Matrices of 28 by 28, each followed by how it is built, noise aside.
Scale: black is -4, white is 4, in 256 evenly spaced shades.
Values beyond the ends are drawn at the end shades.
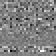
uneven rows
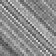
Toeplitz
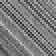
Toeplitz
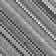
Toeplitz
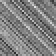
Toeplitz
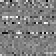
uneven rows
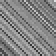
Toeplitz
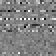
uneven rows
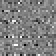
uneven rows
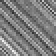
Toeplitz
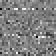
uneven rows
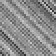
Toeplitz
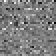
uneven rows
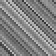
Toeplitz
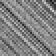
Toeplitz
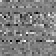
uneven rows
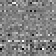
uneven rows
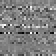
uneven rows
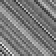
Toeplitz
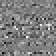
uneven rows
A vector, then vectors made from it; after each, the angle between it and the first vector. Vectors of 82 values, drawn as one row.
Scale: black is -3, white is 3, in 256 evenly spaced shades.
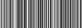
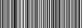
nearly opposite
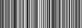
nearly opposite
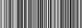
nearly parallel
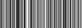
partly aligned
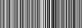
partly opposed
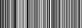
nearly opposite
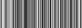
partly aligned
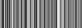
orthogonal
